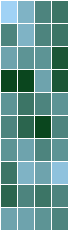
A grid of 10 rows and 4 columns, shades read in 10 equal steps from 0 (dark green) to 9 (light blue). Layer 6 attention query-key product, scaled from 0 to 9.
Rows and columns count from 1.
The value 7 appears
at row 1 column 2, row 2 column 2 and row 8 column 2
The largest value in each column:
9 7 6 8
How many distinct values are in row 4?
3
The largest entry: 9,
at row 1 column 1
